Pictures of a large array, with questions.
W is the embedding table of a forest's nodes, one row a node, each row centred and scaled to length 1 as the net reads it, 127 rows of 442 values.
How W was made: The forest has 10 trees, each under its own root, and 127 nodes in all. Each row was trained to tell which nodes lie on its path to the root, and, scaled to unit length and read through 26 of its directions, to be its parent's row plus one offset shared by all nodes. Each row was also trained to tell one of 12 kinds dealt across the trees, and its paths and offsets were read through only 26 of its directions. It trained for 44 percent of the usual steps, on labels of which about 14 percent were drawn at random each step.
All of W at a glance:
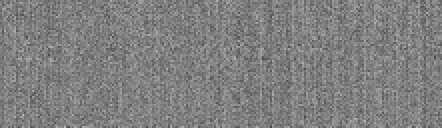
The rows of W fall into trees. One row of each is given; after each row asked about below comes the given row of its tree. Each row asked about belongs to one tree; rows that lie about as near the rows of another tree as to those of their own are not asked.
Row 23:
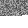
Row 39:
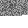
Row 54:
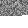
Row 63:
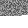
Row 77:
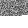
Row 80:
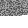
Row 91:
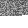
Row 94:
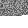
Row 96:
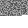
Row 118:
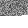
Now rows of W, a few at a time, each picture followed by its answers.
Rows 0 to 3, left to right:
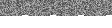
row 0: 118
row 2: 63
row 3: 94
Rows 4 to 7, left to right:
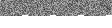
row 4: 118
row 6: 23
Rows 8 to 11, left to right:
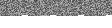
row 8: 63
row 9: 91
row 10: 23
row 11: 54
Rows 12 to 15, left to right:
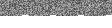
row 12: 77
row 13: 77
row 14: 54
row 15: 54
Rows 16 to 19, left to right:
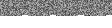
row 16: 23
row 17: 23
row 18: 54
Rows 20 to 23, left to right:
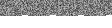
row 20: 63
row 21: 63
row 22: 54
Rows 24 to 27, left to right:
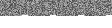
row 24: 39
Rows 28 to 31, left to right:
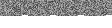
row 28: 23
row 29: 77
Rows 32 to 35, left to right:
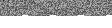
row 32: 23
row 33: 77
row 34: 94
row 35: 96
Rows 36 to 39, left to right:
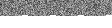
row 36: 80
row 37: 80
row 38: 80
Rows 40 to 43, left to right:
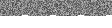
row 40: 23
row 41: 77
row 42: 118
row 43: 77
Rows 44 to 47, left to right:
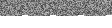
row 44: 77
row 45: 96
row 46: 94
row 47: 94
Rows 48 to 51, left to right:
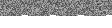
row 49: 91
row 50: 80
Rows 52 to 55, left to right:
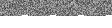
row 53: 80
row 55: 118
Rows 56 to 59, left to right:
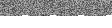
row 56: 80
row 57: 118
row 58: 63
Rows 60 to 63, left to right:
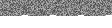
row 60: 94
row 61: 91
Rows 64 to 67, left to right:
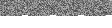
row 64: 63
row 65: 94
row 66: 118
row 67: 77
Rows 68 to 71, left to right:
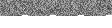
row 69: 80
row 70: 94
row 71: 23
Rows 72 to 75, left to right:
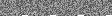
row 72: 118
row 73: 80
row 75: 63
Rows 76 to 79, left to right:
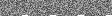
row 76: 118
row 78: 23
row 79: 77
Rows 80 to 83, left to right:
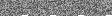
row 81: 77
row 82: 118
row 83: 39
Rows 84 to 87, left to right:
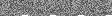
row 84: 54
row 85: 80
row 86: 39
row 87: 77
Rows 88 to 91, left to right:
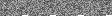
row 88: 94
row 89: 118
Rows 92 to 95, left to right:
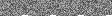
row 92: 94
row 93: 80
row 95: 80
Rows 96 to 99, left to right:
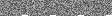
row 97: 118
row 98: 94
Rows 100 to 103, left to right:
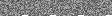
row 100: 23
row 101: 94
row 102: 94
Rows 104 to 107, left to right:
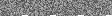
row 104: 118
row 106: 96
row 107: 80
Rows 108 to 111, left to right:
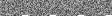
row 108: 118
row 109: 23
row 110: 94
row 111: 80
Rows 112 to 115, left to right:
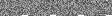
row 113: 23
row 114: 54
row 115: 77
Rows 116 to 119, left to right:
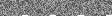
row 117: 80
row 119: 23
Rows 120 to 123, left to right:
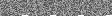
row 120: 77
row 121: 118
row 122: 77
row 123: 94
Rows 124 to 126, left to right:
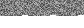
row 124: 63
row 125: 23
